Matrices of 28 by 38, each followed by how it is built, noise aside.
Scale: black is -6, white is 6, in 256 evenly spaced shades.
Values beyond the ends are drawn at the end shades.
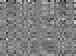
low rank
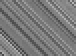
Toeplitz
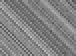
Toeplitz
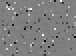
sparse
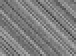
Toeplitz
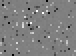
sparse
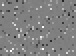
sparse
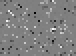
sparse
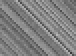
Toeplitz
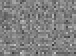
low rank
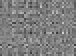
low rank
